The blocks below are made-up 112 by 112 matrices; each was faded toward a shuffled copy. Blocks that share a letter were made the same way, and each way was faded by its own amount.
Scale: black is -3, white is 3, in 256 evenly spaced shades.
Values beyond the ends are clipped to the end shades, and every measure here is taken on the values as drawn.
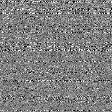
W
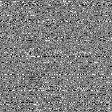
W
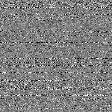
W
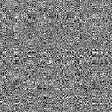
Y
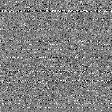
W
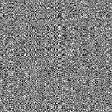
Y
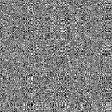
Y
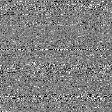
W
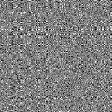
Y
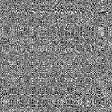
Y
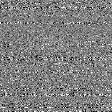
W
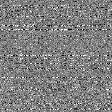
W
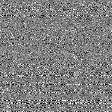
W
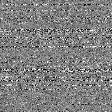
W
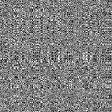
Y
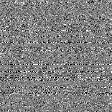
W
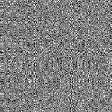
Y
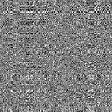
Y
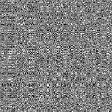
Y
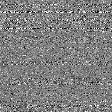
W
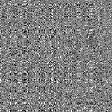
Y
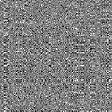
Y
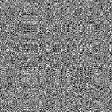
Y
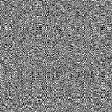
Y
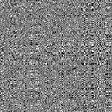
Y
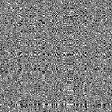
Y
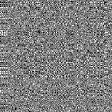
Y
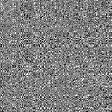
Y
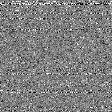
W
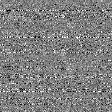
W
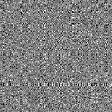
Y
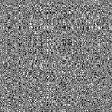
Y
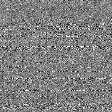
W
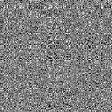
Y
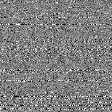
W
